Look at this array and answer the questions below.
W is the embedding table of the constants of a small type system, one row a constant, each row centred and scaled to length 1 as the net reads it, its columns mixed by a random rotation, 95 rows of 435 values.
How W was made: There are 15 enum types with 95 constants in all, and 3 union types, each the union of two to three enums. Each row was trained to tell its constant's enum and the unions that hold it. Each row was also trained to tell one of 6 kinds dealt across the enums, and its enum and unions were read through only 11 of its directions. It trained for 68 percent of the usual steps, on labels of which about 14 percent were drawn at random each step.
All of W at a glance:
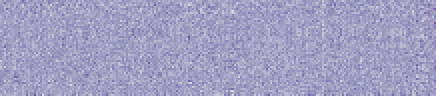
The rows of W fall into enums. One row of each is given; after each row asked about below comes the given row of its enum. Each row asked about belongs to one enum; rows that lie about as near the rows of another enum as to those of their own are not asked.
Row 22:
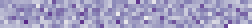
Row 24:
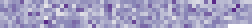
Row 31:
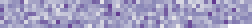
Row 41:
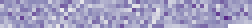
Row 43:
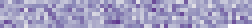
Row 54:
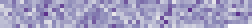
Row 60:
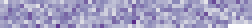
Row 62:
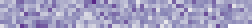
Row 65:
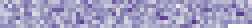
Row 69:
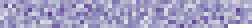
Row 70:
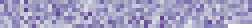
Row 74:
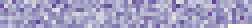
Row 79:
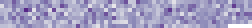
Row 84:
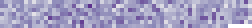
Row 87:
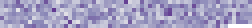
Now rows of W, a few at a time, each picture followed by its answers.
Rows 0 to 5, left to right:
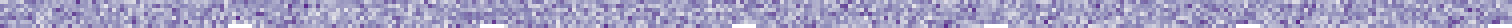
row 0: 60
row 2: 41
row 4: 87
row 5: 87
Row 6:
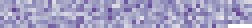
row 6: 65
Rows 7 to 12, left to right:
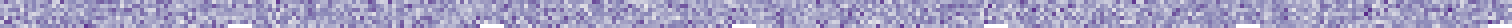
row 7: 65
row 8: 70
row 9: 22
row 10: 79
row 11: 79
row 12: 79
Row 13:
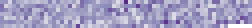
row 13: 87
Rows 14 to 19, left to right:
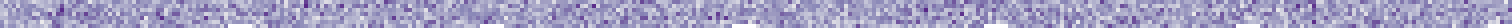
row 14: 69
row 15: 74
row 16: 84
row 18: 41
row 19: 43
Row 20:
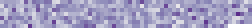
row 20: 65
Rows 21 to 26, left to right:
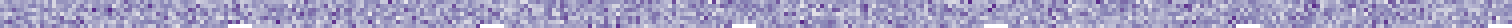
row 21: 65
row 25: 87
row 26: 43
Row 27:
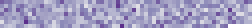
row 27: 41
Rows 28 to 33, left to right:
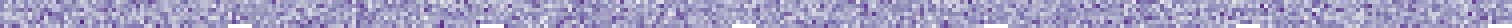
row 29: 31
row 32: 84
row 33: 74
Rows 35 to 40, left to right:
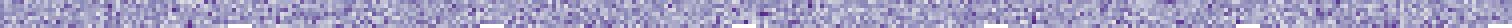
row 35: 31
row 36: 22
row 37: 84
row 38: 74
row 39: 22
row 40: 54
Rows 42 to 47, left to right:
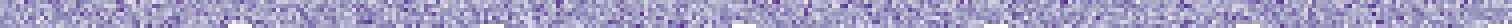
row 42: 70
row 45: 62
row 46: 74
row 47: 62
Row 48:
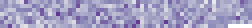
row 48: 54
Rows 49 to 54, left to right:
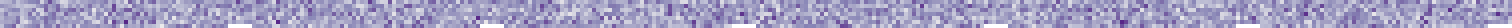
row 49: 43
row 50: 70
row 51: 31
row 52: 65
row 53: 43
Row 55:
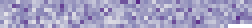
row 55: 79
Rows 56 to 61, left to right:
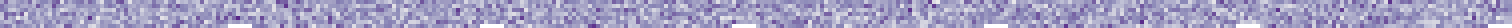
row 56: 74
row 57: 65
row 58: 65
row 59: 74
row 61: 84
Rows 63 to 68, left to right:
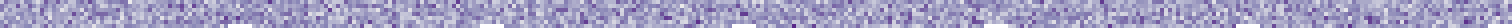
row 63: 87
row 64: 62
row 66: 60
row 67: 22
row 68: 69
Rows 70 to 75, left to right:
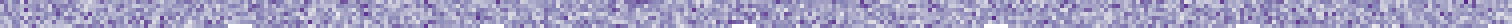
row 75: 62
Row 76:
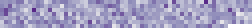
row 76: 62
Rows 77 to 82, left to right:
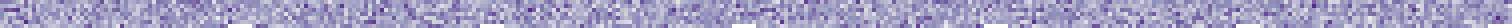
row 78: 43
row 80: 70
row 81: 22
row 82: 74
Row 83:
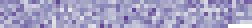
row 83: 41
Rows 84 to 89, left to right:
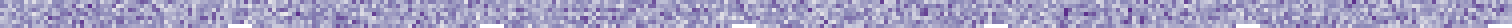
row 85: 54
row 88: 60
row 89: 31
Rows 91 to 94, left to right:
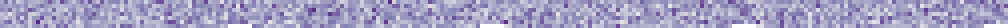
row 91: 87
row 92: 60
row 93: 79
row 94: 79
